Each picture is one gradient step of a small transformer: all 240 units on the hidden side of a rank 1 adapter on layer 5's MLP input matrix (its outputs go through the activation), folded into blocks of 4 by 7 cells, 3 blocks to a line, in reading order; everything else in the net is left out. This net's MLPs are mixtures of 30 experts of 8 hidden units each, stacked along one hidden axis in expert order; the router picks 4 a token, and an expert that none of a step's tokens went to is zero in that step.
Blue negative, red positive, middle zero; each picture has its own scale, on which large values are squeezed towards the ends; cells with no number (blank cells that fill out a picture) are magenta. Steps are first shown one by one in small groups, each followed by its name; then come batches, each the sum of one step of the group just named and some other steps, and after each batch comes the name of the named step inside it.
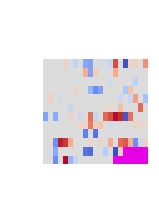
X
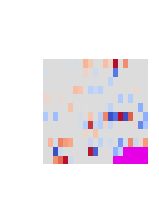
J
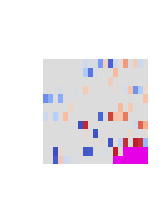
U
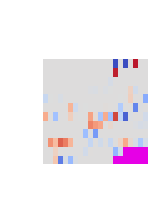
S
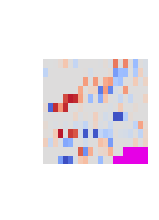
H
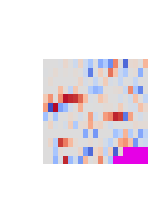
X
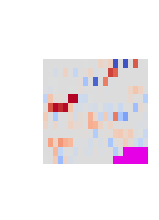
S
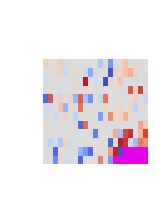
U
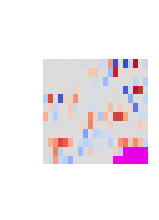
S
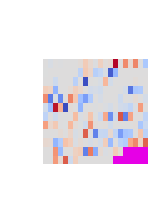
J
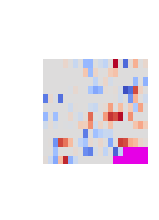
X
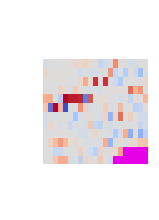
J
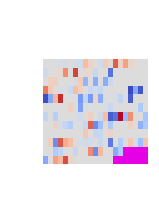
J
